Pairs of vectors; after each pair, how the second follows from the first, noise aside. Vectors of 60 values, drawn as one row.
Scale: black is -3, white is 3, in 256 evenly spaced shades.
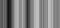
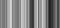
reversed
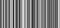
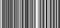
reversed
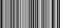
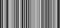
reversed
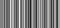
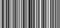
reversed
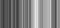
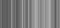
shrunk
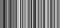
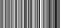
reversed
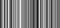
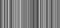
shrunk
